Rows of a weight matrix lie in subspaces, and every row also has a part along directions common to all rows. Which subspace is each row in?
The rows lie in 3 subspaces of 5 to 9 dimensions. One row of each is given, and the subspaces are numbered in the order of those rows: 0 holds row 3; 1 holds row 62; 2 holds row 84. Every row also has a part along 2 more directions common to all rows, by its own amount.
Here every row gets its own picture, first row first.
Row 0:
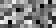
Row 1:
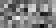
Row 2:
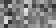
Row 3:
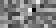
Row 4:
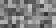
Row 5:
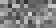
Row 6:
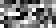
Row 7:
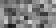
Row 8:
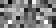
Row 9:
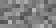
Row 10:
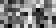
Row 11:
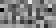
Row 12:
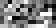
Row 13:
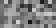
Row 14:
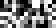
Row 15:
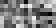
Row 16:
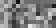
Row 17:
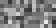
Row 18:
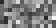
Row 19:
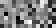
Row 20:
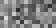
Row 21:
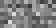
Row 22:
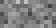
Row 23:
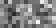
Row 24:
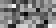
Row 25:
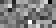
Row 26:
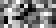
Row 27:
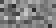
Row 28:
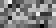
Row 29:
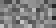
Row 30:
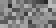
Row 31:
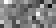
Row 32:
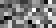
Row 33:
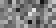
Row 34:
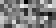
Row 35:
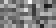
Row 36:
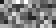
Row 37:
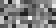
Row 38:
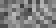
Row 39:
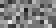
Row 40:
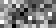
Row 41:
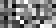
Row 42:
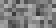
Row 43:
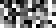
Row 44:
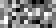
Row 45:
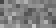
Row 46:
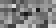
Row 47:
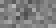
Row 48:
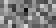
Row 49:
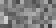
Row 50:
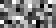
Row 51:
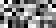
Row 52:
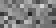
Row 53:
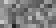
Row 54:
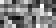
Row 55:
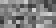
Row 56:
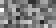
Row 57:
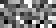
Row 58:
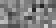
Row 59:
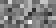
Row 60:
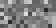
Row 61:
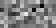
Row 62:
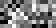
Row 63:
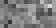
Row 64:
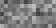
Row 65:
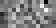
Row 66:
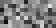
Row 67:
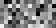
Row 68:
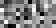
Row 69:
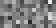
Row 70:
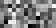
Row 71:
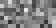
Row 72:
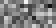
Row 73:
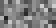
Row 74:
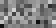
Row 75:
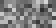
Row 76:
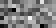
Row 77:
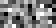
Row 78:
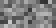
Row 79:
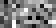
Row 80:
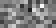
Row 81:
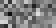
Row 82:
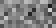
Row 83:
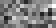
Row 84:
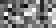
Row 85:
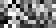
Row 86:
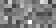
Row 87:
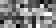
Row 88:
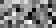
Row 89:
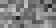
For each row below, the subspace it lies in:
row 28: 1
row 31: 1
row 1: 1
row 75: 2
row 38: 0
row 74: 2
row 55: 2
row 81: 1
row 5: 2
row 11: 0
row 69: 2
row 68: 0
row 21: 1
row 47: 0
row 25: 2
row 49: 2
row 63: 0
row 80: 0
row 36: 2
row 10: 0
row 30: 2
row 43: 2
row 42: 1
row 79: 1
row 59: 2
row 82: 2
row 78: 2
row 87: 2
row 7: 0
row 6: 0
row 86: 2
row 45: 2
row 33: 2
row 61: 0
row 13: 2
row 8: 0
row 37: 1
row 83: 1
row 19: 2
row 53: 1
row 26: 1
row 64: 1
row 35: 0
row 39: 0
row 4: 0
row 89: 0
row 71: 0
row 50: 2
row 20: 2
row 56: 0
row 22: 2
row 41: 2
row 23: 2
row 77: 2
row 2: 1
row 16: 1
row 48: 1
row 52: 2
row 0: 2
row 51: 1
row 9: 2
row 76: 0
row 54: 2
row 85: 1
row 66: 0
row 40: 1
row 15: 2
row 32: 2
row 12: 1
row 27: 0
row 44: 2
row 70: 1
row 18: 2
